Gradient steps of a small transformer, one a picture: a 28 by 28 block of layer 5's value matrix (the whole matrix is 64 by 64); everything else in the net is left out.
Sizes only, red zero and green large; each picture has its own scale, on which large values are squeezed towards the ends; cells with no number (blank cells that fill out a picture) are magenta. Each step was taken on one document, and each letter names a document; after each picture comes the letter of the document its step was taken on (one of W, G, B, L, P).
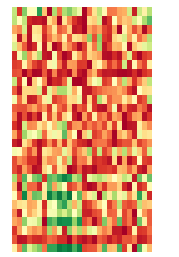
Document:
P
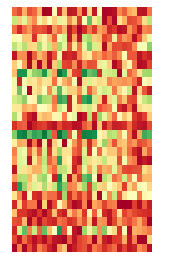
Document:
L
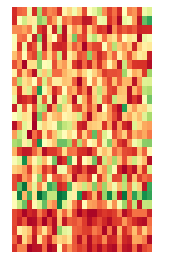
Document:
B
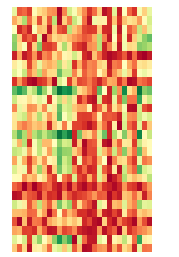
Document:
P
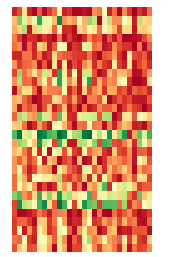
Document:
L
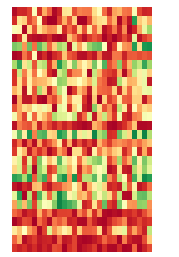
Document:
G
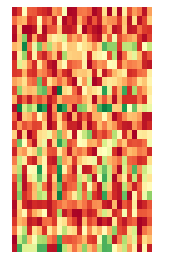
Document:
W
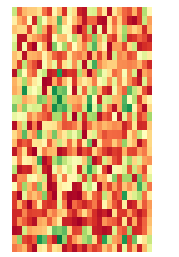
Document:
B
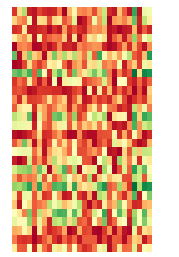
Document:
G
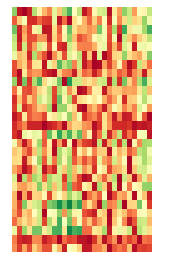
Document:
P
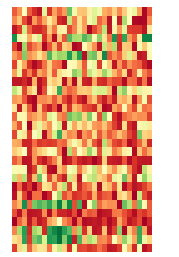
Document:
P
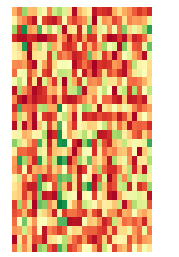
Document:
B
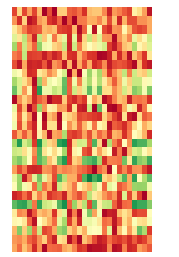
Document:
G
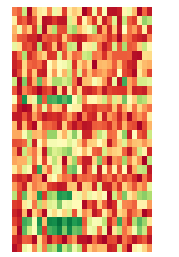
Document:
P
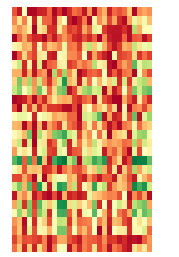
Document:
G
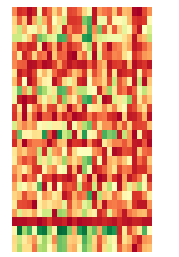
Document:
L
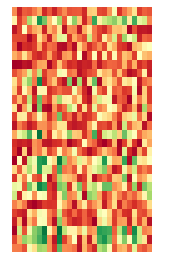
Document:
W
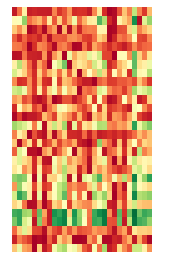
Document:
G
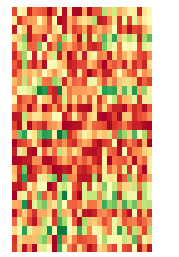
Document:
W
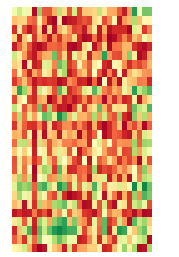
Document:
G
